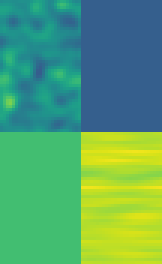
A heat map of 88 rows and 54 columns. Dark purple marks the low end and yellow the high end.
It is made of 2 by 2 panels. Panel 1,1: middling, blotchy. Panel 1,2: low, flat. Panel 2,1: high, flat. Panel 2,2: very high, streaked across, faint in contrast.
